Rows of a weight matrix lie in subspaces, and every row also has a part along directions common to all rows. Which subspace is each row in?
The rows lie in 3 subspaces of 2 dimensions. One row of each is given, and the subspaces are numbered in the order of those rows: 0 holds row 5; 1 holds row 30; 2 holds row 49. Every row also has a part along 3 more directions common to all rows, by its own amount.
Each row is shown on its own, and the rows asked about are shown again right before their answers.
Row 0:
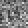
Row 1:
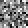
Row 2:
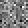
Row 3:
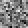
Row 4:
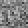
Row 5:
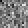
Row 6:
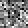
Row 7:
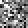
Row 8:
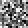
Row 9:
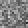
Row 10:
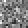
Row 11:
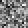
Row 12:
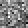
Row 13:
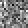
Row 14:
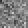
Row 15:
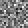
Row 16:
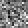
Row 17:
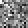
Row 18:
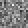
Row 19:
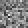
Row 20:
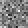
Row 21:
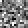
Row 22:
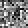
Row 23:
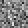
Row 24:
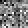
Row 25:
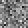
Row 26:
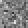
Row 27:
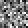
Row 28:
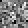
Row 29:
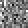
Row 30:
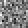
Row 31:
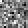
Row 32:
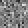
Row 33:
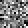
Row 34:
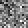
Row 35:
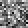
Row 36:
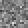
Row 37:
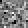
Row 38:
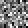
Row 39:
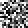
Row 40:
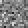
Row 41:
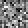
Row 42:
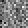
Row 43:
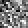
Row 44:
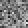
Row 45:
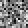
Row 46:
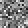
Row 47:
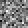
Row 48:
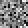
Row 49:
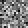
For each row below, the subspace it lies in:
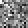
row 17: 0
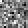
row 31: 0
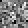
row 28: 0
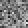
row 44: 1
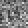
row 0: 1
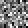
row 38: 2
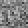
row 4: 1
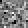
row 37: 0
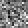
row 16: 1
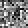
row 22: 1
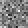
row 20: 2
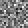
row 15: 2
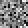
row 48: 2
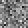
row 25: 0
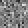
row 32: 0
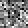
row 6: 1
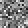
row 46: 2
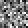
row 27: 2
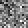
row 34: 0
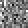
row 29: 1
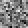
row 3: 2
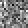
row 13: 1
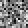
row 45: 1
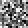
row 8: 2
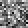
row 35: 1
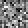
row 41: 2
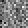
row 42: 0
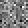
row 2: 0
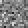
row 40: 0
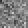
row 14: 0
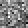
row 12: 1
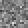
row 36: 0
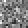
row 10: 1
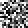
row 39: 2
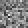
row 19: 2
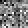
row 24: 0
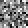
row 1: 2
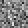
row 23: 1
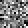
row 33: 2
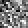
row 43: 2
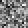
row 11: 0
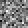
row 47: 0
